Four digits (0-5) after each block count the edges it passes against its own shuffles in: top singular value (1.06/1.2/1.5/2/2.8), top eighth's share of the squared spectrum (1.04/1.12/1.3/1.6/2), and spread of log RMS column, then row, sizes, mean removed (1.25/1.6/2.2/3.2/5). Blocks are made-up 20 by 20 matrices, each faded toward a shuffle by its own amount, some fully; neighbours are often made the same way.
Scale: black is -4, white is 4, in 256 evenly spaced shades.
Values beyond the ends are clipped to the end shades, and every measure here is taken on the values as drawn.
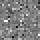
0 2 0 0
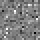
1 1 0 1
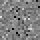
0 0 0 0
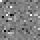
1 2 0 1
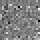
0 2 1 1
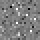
0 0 0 0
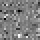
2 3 2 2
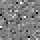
0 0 0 0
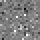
0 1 0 0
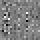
1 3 2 1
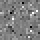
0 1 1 0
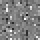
1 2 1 0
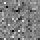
0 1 1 1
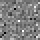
0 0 1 0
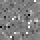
0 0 0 0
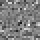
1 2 0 2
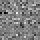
1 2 0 2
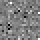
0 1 0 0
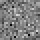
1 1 0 0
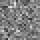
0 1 0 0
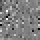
2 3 1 1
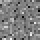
0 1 0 0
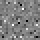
1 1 0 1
